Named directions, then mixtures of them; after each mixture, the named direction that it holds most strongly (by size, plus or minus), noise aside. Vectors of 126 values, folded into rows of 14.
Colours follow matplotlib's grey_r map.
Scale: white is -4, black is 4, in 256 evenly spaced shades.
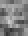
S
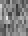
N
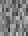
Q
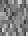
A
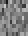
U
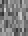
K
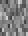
A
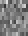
U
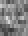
S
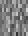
Q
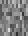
Q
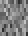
A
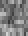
S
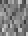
A
